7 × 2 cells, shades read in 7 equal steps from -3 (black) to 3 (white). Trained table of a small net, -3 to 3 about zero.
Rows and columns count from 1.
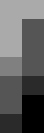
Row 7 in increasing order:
-3 -2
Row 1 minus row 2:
0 2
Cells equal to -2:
2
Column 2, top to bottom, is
1 -1 -1 -1 -2 -3 -3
